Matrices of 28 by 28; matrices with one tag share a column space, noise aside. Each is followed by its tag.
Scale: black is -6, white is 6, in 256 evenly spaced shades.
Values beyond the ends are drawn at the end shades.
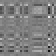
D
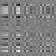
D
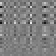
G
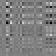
G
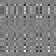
D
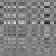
G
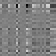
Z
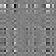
Z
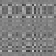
D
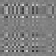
D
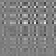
G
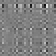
Z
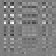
G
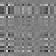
D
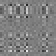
D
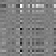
Z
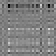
Z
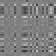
D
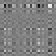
Z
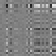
Z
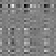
Z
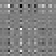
Z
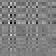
G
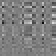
G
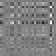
G
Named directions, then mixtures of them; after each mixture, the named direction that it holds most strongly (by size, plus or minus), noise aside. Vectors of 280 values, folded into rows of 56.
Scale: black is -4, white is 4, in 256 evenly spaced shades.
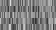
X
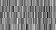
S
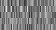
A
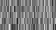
S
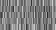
S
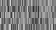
X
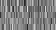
A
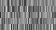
A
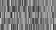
X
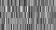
A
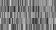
X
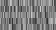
X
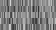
X
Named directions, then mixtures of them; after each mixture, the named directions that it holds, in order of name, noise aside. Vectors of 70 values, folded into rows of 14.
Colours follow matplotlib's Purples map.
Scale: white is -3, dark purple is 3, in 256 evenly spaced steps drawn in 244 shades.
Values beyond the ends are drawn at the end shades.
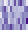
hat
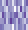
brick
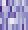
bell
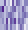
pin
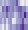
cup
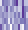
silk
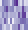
cup, silk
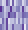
bell, pin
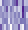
silk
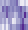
cup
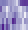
cup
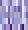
silk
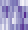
cup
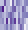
pin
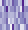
brick, silk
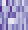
bell
